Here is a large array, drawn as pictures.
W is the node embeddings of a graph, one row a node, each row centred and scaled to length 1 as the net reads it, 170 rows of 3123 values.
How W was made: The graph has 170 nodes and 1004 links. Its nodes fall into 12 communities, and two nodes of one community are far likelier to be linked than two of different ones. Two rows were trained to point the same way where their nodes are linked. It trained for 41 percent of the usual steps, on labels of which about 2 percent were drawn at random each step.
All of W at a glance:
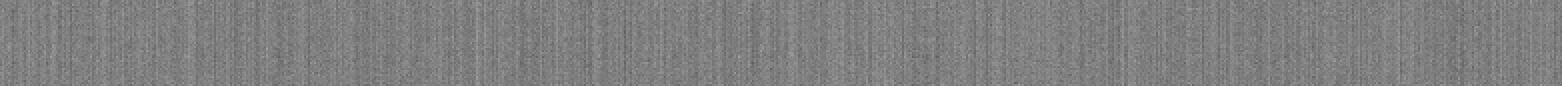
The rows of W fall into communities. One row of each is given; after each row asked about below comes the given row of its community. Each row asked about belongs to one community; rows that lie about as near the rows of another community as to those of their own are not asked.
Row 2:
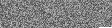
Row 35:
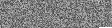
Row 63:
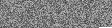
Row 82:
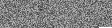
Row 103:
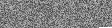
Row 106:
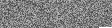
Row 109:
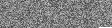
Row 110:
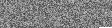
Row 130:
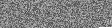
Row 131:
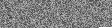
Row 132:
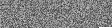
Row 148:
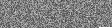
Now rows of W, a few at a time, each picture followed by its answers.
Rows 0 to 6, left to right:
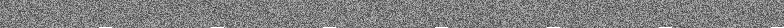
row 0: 131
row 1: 106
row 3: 35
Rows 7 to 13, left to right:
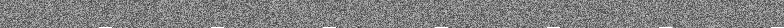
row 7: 2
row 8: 110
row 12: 82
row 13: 148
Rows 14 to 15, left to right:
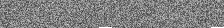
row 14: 2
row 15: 110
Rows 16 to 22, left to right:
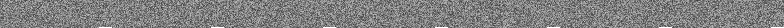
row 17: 110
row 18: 35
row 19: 148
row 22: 63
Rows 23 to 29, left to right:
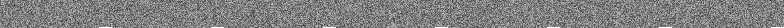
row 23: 2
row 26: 63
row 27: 103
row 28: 106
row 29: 131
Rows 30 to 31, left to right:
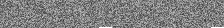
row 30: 2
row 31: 130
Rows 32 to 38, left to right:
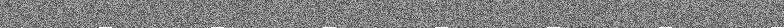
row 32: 148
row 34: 110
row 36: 110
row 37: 110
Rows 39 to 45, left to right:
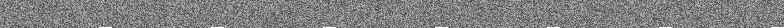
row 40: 103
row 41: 148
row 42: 82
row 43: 103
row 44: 82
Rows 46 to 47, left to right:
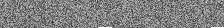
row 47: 35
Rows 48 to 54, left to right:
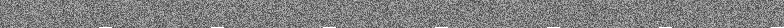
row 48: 148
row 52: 132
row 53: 132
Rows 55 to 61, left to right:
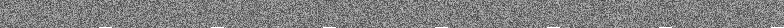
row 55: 131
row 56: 2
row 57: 110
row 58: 63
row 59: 148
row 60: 110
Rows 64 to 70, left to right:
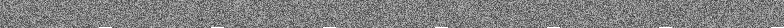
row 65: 103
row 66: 35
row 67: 110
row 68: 35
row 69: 106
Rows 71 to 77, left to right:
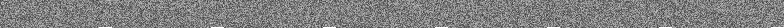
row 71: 148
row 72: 148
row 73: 63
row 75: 130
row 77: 2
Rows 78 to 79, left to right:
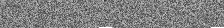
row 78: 2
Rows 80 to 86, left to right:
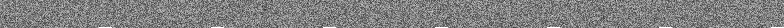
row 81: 2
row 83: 148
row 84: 148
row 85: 82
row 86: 103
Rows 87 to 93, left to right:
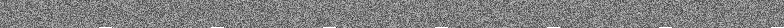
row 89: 82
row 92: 35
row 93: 63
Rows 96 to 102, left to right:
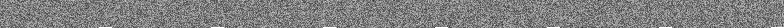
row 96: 130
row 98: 103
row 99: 35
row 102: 148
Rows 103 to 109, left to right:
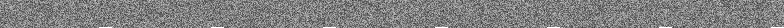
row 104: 130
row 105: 82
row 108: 110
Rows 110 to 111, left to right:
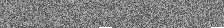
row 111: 131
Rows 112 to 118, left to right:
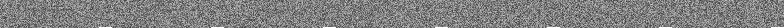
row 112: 132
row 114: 82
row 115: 103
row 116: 106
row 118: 131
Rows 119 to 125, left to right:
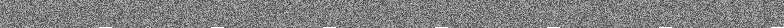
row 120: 131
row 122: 131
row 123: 63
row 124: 110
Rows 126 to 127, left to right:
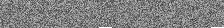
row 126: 132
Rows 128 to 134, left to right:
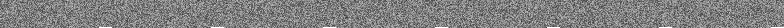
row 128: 82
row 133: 63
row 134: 109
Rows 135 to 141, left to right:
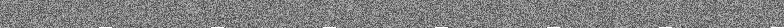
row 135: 82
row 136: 2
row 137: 63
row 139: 103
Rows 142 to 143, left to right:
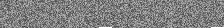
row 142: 82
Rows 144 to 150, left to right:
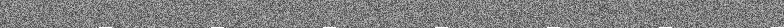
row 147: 110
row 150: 132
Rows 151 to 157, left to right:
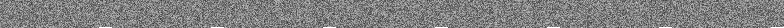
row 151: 103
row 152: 148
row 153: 131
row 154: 63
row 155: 2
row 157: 109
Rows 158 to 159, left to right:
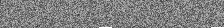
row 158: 2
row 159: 63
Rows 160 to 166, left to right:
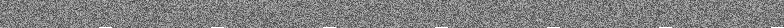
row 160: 82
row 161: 63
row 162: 130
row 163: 103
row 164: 63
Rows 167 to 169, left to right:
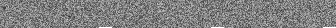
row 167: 109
